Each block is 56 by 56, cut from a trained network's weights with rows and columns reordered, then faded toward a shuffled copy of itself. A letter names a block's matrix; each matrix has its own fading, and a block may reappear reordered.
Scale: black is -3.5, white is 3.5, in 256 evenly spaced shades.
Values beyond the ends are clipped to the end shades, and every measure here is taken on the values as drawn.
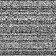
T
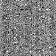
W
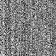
W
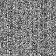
W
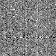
W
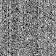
W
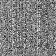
W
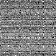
T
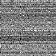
T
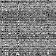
T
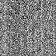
W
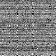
T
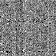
W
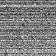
T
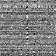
T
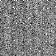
W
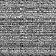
T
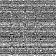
T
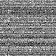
T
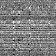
T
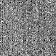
W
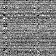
T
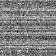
T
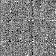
W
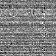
T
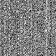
W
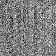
W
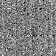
W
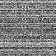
T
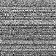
T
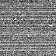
T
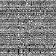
T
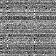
T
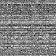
T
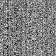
W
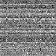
T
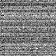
T
